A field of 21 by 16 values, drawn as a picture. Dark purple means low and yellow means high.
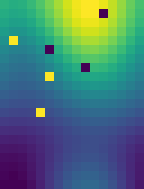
Stripes: none. Slope: up to the top. Ninth with the highest average: top middle. Lone odd cells: 6, 3 higher and 3 lower than their neighbours. Ninth with the lowest average: bottom left.
